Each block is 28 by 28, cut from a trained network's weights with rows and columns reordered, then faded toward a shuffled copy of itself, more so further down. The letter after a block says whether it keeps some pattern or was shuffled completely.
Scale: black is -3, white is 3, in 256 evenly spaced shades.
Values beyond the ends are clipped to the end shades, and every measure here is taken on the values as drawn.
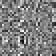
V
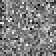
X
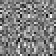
V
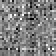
V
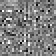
V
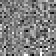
V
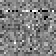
V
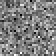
X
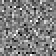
X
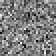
X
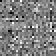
V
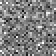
X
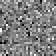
X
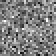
X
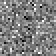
X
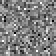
X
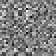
V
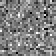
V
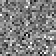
X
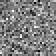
X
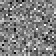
X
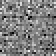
V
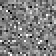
X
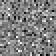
X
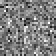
V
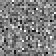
X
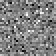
X
